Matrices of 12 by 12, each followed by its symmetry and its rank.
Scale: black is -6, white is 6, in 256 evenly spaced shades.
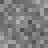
symmetric, full rank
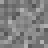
symmetric, full rank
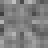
antisymmetric, rank two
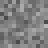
neither, full rank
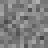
neither, full rank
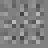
antisymmetric, rank two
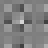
symmetric, rank one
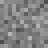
neither, full rank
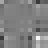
symmetric, rank one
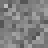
symmetric, full rank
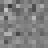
antisymmetric, rank two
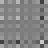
symmetric, rank one
